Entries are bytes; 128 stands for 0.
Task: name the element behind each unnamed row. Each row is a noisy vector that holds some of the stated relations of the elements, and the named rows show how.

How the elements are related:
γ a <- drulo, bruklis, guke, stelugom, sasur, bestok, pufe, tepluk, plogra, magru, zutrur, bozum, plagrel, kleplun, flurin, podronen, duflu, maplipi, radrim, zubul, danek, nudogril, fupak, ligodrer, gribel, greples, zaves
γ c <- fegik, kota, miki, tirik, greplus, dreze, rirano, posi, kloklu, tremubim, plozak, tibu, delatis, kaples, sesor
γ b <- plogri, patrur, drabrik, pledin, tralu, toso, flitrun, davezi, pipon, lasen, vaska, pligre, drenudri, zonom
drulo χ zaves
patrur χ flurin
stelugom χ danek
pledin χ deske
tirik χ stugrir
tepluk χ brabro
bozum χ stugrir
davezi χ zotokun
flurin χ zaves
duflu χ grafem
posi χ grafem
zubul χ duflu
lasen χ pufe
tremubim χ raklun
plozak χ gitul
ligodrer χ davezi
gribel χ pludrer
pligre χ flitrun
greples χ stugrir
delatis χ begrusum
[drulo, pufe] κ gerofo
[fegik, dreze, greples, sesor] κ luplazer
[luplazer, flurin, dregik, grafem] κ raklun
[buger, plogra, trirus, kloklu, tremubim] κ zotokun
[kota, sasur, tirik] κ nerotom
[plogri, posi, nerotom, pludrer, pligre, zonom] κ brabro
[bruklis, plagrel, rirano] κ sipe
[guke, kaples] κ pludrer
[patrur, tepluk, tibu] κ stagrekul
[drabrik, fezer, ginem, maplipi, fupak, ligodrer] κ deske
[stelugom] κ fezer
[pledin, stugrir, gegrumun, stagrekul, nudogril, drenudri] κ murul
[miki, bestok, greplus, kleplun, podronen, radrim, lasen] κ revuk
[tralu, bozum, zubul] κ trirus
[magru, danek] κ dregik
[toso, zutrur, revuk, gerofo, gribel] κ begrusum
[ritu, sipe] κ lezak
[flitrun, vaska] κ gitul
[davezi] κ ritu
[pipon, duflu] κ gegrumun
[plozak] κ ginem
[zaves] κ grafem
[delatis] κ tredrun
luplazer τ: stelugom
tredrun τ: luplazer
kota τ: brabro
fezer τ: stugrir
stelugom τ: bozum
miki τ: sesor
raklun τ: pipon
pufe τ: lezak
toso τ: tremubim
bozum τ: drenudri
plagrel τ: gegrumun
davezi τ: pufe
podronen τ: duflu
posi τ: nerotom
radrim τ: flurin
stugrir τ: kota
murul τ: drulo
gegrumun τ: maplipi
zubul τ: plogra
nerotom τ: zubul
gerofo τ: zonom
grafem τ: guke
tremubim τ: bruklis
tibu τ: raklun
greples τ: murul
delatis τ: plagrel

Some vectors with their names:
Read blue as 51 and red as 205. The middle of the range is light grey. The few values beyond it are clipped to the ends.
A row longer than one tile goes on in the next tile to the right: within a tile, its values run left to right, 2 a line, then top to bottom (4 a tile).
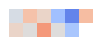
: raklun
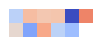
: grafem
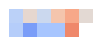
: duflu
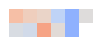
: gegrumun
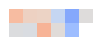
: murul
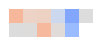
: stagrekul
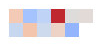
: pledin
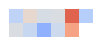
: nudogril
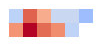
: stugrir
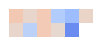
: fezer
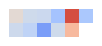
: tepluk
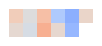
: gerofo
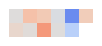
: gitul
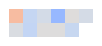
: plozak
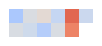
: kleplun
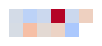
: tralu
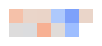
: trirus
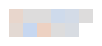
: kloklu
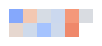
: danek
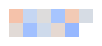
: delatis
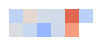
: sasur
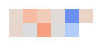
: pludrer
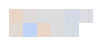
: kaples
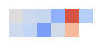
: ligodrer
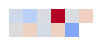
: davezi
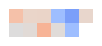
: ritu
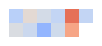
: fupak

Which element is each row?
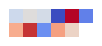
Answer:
greples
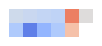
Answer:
zubul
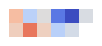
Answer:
luplazer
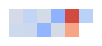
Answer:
gribel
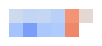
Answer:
drulo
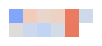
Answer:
pufe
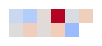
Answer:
toso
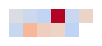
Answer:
pipon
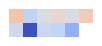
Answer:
posi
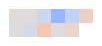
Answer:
sesor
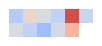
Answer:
plagrel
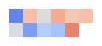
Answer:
zaves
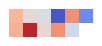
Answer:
tirik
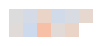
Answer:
greplus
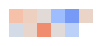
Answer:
lezak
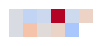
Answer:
plogri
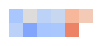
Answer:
flurin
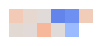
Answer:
dregik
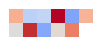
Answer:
drenudri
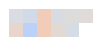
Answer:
miki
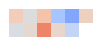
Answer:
revuk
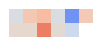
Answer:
begrusum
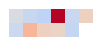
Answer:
zonom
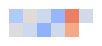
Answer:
magru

